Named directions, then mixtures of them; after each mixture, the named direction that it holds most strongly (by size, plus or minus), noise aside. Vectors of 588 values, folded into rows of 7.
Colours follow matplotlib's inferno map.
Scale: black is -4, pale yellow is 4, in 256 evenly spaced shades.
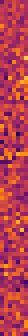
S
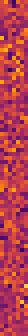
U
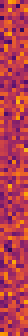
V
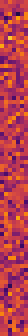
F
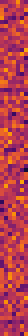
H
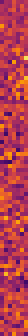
S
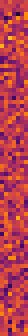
F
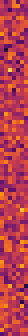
U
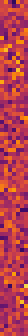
U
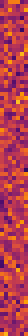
V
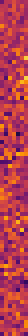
S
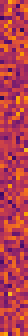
V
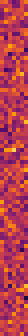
H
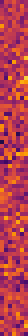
S
